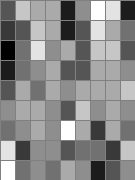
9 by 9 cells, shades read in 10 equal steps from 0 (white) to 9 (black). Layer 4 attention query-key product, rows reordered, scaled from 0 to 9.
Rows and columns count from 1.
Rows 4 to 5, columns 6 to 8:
6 3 3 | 3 3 3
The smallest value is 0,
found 3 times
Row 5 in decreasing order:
6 5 4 3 3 3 3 3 2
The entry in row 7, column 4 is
4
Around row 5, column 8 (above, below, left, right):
3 3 3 2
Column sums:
46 40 29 33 44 39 33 31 40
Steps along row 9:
up down up down up up down down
